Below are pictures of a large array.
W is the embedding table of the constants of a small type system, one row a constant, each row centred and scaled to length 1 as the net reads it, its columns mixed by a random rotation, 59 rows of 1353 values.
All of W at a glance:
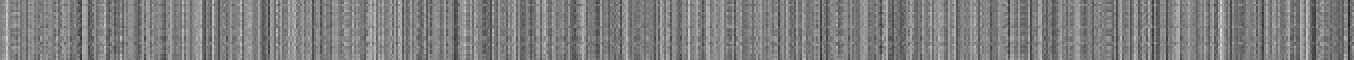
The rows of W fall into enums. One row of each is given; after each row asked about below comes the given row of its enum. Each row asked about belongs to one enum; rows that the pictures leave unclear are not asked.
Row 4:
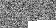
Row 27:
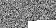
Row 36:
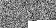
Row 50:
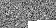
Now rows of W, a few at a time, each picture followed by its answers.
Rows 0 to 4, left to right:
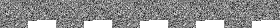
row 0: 50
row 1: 27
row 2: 50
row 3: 50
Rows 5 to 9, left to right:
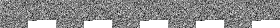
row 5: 36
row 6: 27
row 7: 50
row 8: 27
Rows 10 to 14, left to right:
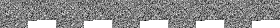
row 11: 50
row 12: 27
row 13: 27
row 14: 27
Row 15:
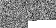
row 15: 36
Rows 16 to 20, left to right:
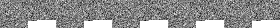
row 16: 50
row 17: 36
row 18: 27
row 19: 50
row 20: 36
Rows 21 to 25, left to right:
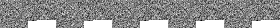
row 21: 27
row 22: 50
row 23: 27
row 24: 27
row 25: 27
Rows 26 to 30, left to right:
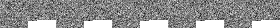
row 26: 4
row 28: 50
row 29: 36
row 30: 50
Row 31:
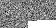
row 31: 50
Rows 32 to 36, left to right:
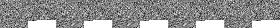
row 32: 27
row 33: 50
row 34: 50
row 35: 50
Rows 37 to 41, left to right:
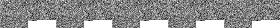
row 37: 36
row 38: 36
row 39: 36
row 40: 36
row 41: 27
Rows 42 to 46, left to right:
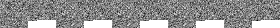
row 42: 4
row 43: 50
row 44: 50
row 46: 27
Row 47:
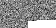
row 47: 27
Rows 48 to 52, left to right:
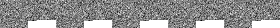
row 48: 27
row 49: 36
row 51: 27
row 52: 50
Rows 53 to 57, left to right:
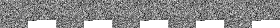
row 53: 27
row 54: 36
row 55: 36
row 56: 36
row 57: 50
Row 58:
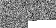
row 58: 36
